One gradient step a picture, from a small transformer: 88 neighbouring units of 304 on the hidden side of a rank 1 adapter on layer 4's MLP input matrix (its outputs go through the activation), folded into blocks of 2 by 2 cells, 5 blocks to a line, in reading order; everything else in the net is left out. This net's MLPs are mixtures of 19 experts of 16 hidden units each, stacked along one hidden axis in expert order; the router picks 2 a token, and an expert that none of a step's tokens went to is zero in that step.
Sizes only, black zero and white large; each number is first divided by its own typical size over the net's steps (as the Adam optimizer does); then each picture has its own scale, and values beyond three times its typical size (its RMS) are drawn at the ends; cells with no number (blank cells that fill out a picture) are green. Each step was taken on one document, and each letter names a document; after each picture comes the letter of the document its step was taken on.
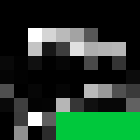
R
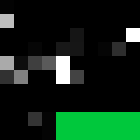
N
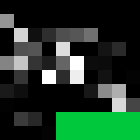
N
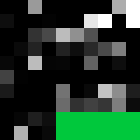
R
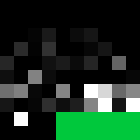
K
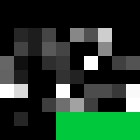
K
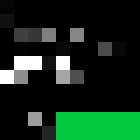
N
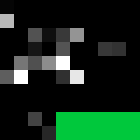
N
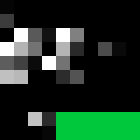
N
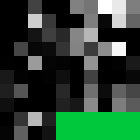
R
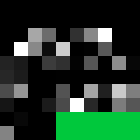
K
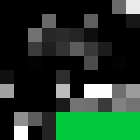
R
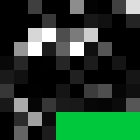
R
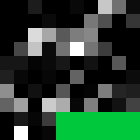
R
